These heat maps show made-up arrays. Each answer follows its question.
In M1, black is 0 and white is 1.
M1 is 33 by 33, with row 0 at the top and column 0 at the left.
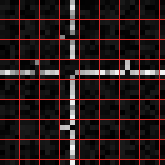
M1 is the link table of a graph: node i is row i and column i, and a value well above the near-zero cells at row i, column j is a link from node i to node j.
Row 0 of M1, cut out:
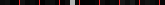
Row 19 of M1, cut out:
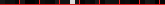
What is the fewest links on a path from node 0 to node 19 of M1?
2
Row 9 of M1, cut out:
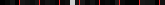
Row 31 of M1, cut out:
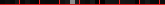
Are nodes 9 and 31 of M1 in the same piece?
yes
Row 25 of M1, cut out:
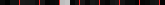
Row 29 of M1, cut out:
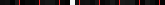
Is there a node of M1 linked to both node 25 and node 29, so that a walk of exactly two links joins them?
no
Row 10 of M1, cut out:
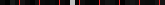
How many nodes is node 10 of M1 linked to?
1
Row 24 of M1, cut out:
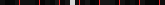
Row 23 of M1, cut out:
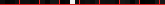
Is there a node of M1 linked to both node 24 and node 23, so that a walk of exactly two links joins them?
yes
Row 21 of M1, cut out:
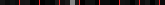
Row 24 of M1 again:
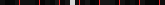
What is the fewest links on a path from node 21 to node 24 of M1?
2
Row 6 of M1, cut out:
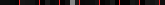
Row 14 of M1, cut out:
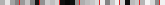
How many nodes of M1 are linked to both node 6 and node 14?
0
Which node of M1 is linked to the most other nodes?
node 14
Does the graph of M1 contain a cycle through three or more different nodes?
no
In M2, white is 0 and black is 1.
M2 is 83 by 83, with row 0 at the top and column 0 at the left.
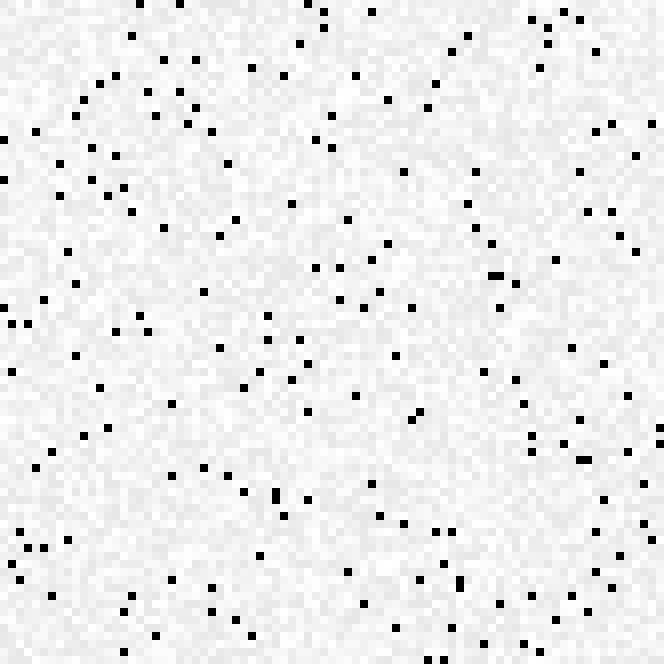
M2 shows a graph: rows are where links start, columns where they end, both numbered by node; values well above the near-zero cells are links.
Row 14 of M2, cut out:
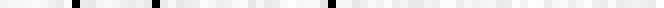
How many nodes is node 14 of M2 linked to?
3
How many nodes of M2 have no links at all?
1
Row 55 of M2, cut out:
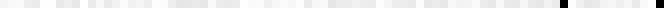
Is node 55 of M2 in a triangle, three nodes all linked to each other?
no
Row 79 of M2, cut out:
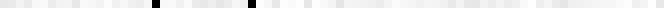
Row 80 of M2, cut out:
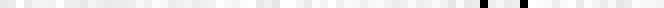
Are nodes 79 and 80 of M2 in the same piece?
yes
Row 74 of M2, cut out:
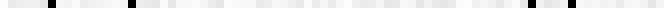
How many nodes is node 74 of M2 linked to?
4
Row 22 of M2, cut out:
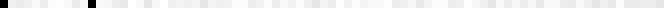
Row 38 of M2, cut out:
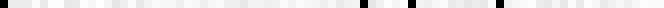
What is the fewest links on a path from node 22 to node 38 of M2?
2
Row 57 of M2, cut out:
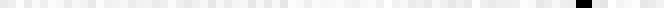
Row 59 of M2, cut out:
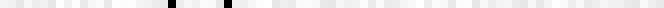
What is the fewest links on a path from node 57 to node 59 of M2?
3
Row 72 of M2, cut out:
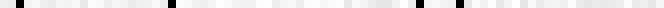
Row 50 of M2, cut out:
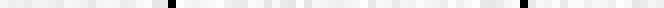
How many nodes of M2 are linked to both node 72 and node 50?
1
